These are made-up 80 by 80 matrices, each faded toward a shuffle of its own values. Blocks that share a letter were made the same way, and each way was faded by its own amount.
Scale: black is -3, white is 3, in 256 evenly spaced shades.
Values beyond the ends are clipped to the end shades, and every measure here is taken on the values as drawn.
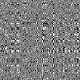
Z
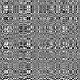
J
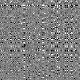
Z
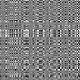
J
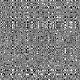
Z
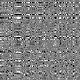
Z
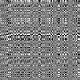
J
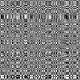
J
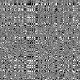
Z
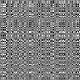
J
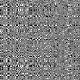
Z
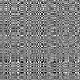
J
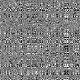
Z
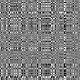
J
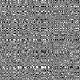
Z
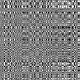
J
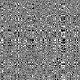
Z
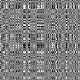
J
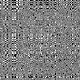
Z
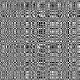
J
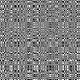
J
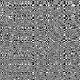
Z
